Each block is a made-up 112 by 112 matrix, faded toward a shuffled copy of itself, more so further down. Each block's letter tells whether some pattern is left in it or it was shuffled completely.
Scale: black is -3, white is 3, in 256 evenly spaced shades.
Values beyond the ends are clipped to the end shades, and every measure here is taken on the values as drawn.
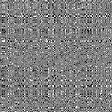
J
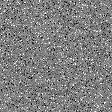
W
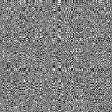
J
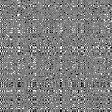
J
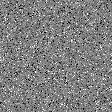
W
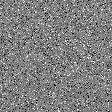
W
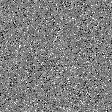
W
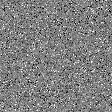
W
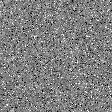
W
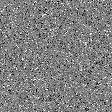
W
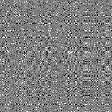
J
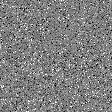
W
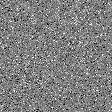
W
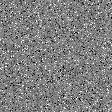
W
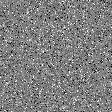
W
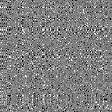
J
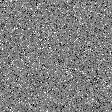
W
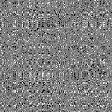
J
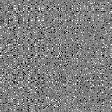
J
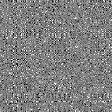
J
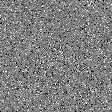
W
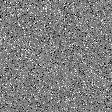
W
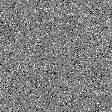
W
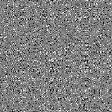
J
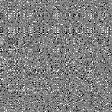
J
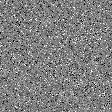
W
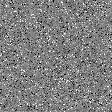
W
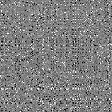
J
